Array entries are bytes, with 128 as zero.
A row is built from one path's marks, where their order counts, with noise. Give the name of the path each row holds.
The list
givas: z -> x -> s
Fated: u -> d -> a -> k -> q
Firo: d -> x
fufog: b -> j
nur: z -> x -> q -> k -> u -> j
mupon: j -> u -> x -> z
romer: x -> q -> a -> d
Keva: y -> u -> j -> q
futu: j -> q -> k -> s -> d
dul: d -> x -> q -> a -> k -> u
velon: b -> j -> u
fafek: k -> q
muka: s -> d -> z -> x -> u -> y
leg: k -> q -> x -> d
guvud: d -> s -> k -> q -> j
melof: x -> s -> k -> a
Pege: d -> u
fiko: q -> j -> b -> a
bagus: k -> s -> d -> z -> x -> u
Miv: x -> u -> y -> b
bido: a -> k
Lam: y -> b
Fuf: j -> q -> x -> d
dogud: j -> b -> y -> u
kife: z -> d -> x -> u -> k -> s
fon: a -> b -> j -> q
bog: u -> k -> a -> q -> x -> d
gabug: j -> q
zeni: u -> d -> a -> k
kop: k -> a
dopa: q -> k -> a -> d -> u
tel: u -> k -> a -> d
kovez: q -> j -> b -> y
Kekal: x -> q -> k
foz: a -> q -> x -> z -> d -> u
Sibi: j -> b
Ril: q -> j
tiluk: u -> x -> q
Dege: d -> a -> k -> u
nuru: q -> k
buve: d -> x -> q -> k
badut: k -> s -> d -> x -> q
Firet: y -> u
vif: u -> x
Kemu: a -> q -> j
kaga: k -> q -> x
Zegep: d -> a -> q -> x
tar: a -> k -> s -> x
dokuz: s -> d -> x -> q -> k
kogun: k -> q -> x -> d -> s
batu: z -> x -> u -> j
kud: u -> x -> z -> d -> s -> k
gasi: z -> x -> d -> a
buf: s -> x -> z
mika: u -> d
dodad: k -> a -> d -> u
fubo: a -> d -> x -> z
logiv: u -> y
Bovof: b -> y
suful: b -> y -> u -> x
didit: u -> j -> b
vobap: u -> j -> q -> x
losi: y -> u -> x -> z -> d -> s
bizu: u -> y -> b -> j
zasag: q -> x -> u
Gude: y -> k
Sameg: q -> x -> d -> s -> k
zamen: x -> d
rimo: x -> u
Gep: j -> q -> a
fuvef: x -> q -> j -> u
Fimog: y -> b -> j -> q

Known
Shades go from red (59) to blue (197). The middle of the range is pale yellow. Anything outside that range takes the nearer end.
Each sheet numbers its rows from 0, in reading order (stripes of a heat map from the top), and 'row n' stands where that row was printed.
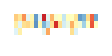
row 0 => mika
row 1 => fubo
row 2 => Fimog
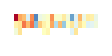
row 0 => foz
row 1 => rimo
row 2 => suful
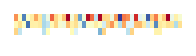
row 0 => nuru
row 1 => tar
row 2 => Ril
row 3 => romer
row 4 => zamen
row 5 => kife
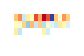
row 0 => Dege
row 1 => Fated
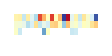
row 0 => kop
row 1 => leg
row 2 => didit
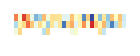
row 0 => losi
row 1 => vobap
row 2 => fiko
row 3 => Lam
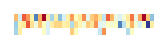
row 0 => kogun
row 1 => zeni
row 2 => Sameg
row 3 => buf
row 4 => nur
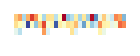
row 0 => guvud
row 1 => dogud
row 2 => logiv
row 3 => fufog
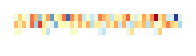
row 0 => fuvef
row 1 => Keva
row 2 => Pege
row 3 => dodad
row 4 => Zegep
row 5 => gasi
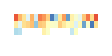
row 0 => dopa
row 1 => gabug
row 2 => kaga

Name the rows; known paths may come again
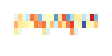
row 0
fufog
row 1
velon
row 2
dogud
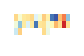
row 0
vobap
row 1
fon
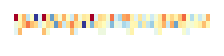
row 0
gasi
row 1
buve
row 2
Firet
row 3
melof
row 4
tiluk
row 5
zasag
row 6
bido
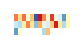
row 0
bog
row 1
Firo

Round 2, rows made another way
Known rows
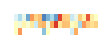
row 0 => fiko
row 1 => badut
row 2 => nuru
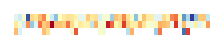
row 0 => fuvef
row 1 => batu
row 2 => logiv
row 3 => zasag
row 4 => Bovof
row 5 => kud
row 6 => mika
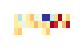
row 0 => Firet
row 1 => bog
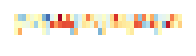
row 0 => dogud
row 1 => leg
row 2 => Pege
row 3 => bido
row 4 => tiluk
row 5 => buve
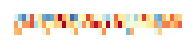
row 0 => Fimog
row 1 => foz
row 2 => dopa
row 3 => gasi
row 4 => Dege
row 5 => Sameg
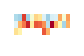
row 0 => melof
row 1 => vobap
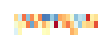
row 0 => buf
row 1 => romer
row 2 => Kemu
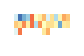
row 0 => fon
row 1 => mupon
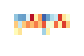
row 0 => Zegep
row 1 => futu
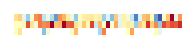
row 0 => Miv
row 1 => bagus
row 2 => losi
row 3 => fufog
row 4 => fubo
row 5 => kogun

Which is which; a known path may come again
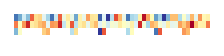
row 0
badut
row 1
Fimog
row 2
zamen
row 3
zeni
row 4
dul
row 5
mika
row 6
nur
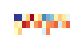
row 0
bog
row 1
tel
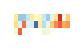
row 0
didit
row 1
fafek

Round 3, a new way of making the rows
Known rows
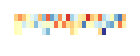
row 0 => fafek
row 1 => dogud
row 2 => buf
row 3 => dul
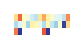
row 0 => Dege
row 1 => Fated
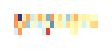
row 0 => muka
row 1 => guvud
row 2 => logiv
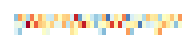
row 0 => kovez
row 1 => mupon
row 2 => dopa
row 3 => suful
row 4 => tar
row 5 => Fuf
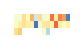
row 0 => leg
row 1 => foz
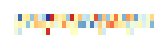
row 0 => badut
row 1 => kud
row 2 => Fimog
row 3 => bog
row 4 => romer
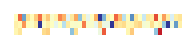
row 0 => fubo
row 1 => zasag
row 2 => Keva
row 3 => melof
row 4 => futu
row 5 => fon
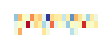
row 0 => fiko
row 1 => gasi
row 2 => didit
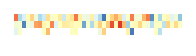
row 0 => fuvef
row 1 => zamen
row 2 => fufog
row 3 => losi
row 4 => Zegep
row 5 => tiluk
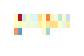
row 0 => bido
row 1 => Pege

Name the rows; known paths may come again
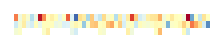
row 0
Gep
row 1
gabug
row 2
badut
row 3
vif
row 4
Lam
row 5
rimo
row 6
dodad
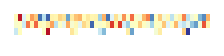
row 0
Kemu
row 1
Sameg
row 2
kaga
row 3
suful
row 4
Zegep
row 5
Firo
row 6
dul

